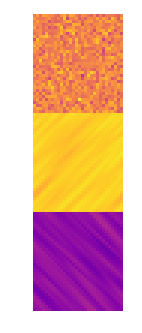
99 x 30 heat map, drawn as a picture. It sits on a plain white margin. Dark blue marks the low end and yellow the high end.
It is made of 3 by 1 panels. Panel 1,1: high, fine-grained. Panel 2,1: very high, slanting up to the right, faint in contrast. Panel 3,1: low, slanting down to the right, faint in contrast.
